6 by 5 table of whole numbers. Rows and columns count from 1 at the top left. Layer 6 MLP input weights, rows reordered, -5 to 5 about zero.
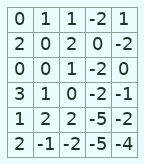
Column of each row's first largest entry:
2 1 3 1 2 1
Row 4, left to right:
3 1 0 -2 -1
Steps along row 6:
down down down up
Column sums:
8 3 4 -16 -8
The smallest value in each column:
0 -1 -2 -5 -4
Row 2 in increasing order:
-2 0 0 2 2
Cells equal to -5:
2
